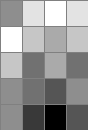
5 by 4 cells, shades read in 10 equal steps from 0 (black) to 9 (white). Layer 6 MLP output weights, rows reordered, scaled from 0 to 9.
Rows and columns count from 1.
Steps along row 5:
down down up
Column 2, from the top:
8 7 4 4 2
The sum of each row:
30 29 21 17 10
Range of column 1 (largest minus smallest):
4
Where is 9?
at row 1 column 3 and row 2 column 1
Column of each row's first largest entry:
3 1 1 1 1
